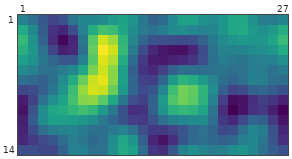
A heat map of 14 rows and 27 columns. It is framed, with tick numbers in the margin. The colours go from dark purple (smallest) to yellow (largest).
The top right is the calmest part. No lone cell stands out from its neighbours. The bottom right is the ninth with the lowest average. Overall the values sit about 40% of the way up the scale. Neither half mirrors the other.
